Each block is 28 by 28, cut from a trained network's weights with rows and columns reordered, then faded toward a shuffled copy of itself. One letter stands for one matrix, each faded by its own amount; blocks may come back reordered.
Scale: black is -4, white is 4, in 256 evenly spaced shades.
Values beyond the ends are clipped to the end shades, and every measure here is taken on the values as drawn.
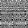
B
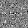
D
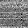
B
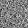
D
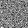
D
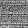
B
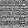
B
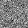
D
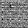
B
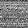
B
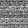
B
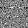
D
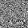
D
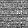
B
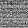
B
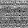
B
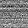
B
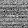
B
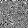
D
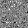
D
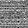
B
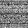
B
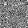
D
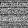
B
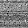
B
